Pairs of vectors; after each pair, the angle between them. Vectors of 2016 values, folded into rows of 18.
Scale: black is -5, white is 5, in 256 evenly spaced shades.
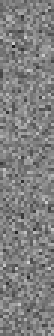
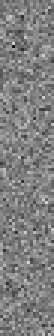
nearly parallel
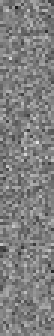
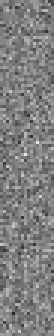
nearly parallel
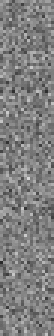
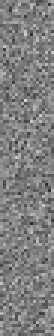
orthogonal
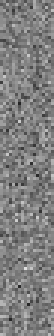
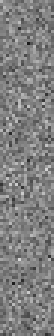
partly opposed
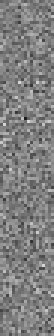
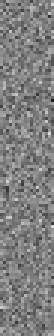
orthogonal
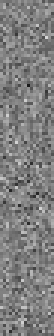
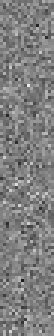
nearly opposite
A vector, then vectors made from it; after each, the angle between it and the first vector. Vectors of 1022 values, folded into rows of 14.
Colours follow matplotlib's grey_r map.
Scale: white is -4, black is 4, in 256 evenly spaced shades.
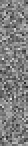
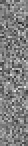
orthogonal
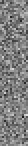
partly aligned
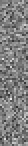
nearly parallel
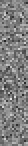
nearly parallel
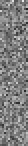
orthogonal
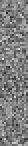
nearly parallel
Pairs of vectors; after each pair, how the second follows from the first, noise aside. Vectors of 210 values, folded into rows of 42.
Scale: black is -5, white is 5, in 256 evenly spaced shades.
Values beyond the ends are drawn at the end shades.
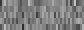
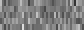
negated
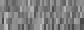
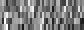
scaled up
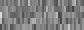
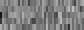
negated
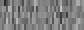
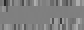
partly zeroed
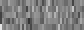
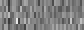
shuffled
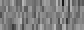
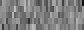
shuffled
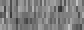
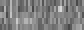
negated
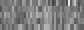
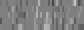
partly zeroed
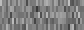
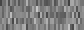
negated
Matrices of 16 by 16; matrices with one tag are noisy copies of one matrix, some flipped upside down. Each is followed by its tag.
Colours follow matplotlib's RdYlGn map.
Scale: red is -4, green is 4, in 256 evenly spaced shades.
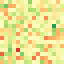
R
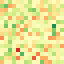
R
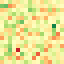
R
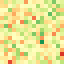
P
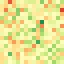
P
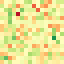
R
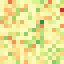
P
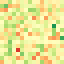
R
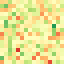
R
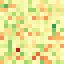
R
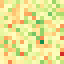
P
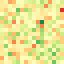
P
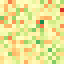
P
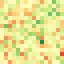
P
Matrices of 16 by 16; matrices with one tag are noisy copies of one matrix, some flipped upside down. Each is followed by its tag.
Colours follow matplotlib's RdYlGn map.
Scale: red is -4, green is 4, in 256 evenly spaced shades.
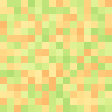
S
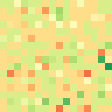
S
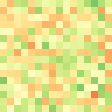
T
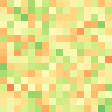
S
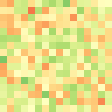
T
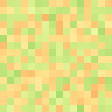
S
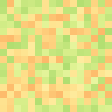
T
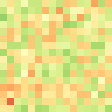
T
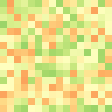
T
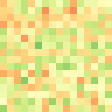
T
